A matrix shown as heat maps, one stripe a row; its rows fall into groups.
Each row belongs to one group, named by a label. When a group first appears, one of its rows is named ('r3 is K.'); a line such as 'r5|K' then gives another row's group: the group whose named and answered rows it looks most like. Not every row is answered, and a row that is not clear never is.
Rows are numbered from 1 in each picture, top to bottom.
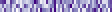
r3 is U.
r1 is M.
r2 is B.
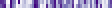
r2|M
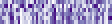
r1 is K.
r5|B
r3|B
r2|U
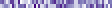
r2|K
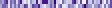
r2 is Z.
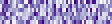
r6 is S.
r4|M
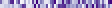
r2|K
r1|B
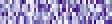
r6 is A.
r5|B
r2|S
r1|K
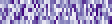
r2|K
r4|K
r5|A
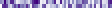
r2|A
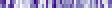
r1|M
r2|M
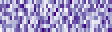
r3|A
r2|K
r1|B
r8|A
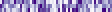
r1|A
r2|S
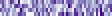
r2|A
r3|U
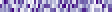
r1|K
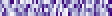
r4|A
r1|B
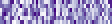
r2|U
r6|U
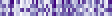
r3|S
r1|B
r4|M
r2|M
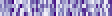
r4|B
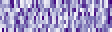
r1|B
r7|A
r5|A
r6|A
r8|K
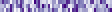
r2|S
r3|S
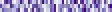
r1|U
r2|B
